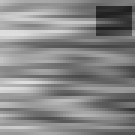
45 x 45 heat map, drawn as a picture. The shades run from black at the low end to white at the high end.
The top left is the ninth with the highest average. There is an overall slope up to the left. The top right is the ninth with the lowest average. The grain runs across in streaks. An odd patch, lower than its surroundings, sits in the top right.
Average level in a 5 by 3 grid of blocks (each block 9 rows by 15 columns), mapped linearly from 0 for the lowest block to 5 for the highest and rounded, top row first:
5 4 0
5 3 1
4 2 2
5 3 2
4 3 2
